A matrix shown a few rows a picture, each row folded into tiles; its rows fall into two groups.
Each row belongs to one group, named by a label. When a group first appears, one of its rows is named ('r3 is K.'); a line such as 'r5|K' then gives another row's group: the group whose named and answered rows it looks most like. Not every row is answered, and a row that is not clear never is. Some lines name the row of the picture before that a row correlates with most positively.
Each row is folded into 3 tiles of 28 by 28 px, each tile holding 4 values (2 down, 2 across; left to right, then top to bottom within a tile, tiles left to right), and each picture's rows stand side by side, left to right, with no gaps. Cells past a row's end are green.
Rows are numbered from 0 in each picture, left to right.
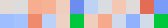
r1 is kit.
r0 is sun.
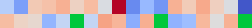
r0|kit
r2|sun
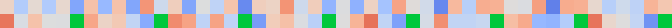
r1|kit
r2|kit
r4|kit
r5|kit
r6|kit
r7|kit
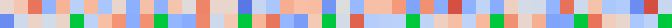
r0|sun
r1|sun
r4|kit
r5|sun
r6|kit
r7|kit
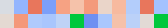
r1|sun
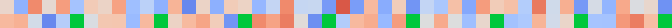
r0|kit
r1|sun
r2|kit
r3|kit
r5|kit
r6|sun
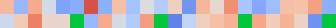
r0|sun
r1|sun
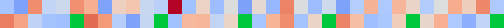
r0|kit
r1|kit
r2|sun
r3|sun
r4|kit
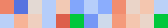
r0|sun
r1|sun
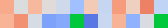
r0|kit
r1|sun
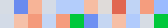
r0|sun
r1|sun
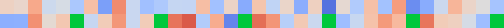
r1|sun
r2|kit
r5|kit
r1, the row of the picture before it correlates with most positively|0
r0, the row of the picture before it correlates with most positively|1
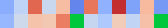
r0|sun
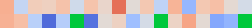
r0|kit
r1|sun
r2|kit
